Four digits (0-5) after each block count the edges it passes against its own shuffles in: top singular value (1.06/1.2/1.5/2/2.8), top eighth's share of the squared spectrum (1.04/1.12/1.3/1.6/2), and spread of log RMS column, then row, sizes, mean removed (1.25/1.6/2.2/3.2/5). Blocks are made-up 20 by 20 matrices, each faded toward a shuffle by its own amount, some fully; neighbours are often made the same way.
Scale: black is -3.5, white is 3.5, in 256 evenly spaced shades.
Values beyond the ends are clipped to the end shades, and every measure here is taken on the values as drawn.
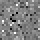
0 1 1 0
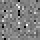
2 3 1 0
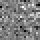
2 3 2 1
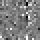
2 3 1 1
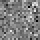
1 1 1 0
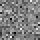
1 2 0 0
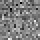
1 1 0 0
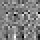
3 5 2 2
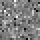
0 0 0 0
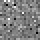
0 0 0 0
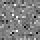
0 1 0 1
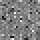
0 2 0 0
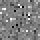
0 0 0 0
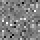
0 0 0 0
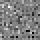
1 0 0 0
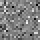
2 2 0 0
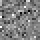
1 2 0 0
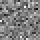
0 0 0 0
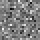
0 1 0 0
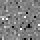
0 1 0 1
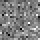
0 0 0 0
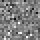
0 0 0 0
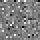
1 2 0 0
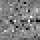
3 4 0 1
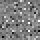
0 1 0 0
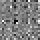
3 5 1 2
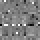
3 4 0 1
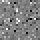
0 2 0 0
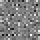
2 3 1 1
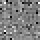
2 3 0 1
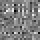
3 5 1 2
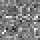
2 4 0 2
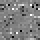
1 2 0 1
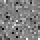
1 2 0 0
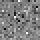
1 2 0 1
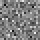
0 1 0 0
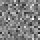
2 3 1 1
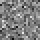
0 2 0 0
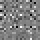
3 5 2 2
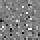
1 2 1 1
